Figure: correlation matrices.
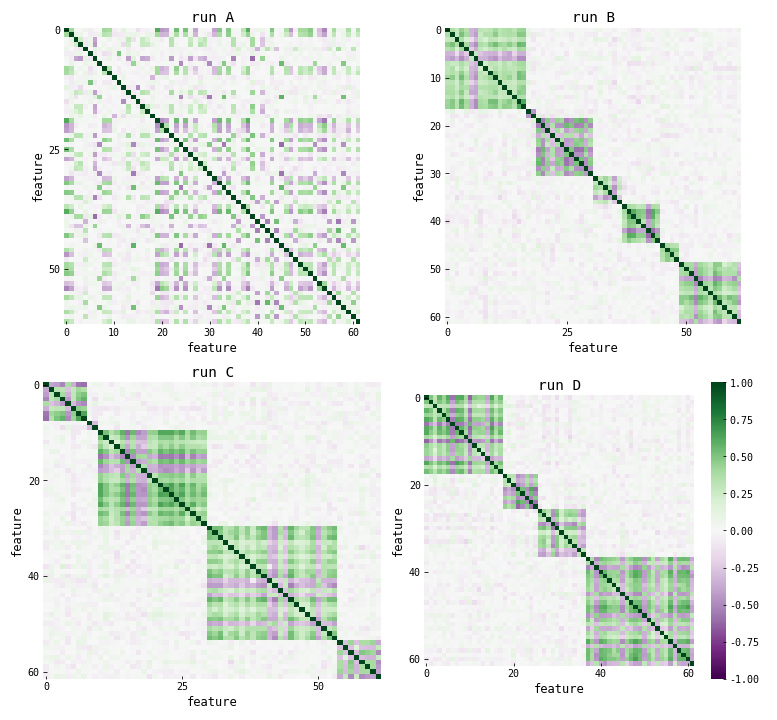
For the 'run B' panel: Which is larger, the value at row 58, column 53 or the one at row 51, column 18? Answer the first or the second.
the first
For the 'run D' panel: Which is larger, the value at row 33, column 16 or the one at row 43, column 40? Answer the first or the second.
the second
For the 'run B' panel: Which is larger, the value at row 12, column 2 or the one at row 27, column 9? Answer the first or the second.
the first
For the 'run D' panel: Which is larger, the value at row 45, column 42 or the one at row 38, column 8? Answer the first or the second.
the second
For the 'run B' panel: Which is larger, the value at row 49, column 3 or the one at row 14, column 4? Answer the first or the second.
the second
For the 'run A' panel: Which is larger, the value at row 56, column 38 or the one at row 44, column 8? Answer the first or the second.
the first
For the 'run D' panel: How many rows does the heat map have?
62
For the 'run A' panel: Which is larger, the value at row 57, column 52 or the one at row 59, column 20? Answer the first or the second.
the first
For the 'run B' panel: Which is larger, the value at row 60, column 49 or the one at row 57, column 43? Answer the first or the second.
the first
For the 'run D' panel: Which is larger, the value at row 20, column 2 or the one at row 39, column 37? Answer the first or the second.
the first
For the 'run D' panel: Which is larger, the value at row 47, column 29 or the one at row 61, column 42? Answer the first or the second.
the first
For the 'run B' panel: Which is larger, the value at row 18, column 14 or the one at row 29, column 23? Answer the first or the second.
the first
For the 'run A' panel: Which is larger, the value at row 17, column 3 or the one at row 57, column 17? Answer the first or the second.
the first
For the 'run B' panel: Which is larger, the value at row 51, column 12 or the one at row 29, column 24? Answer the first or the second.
the first
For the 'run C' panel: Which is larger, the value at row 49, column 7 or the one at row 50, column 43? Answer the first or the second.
the first
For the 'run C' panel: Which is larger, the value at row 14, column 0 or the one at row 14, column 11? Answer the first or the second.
the second
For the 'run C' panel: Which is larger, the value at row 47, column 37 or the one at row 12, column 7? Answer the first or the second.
the first
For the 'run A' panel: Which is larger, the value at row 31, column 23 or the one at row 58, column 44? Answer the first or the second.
the second
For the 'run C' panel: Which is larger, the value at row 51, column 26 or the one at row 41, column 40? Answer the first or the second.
the first
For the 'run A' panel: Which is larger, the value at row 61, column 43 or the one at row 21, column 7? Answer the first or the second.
the first
